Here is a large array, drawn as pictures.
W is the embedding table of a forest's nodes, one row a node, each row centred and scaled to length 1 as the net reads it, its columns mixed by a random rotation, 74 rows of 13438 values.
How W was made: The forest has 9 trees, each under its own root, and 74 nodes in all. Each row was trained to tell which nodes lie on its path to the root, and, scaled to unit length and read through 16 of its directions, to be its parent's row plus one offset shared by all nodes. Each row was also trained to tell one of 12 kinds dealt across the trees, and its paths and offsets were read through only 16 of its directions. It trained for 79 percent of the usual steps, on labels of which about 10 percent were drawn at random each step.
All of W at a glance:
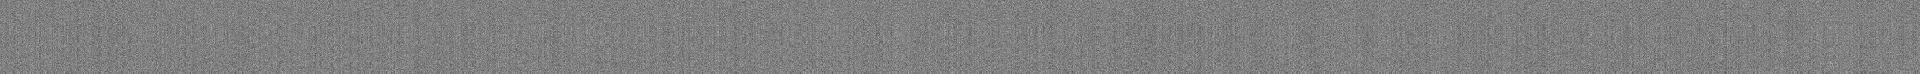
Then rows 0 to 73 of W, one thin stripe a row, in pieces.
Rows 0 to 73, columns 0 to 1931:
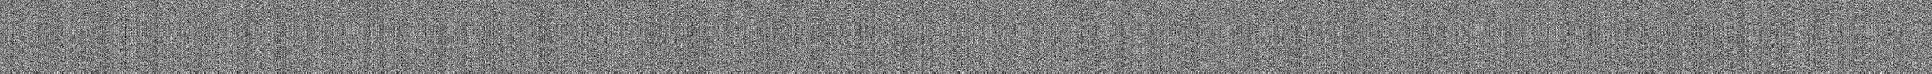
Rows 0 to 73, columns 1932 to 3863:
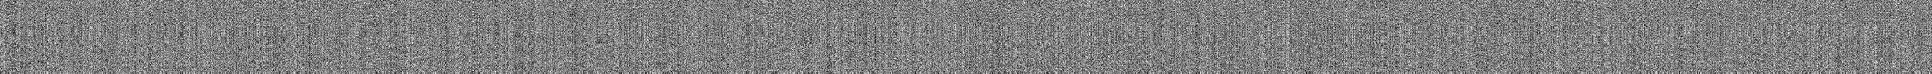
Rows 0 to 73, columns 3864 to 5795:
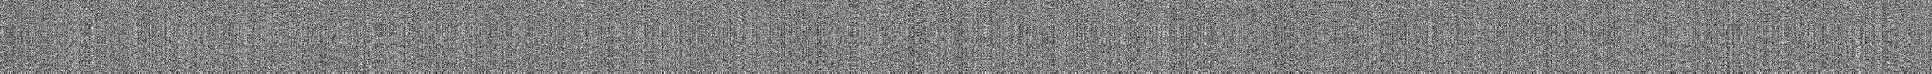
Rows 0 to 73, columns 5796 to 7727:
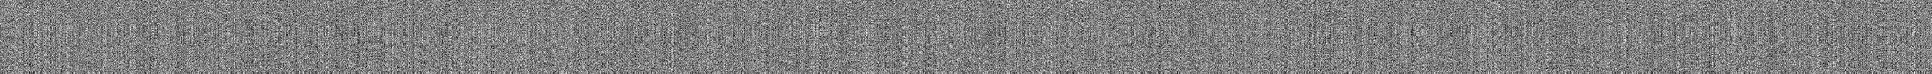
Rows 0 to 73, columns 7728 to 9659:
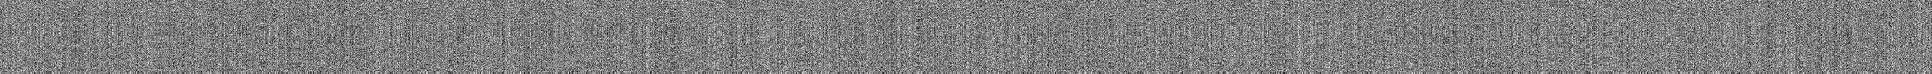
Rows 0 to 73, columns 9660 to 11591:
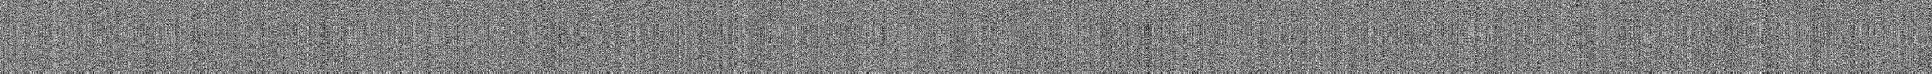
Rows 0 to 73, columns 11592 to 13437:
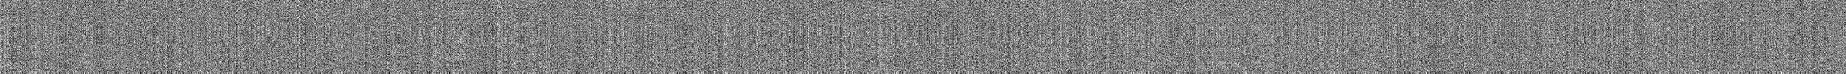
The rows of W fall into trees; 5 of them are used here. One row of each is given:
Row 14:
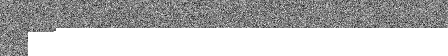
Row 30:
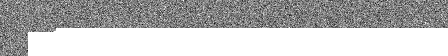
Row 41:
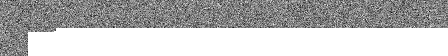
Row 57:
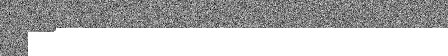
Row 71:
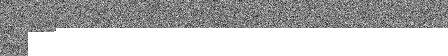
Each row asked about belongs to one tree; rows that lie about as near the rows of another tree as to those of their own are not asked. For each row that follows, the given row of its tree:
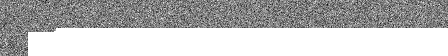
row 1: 57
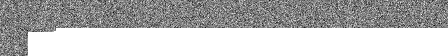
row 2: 14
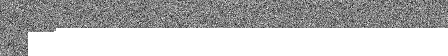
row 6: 57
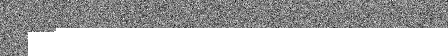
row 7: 71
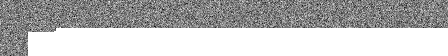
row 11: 14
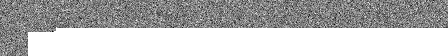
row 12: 30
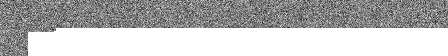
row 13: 41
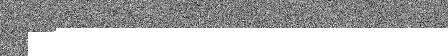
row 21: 14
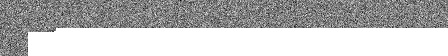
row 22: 57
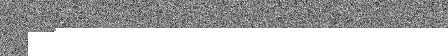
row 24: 30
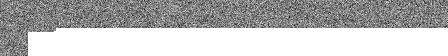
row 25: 57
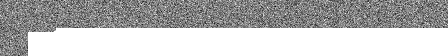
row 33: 30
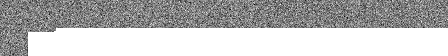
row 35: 57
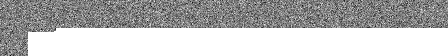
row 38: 14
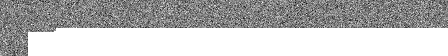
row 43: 57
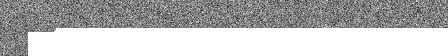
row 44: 30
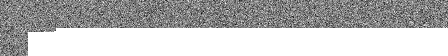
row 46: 71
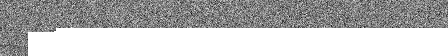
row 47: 57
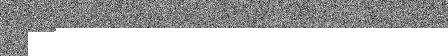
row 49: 41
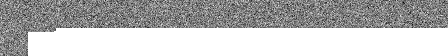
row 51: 41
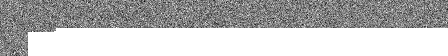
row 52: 71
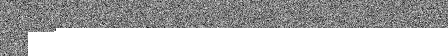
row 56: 41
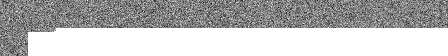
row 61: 71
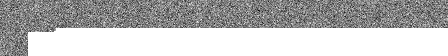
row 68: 30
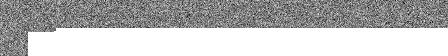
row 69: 41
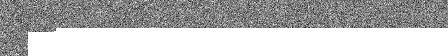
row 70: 14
